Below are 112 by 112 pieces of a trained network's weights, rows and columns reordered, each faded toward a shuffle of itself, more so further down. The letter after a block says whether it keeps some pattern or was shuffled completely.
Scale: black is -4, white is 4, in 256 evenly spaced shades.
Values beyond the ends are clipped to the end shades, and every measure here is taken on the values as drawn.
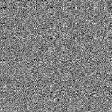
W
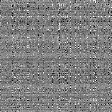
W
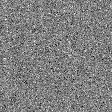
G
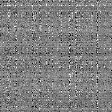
W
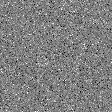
G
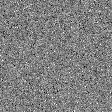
G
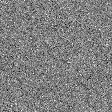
G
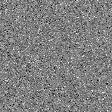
G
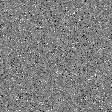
G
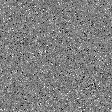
G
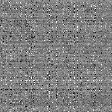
W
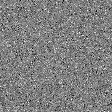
G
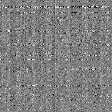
W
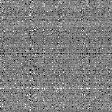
W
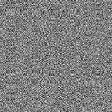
W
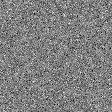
G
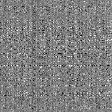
W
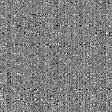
W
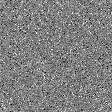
G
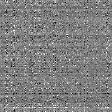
W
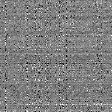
W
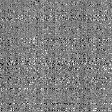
W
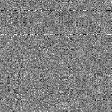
W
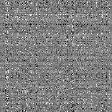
W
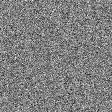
G
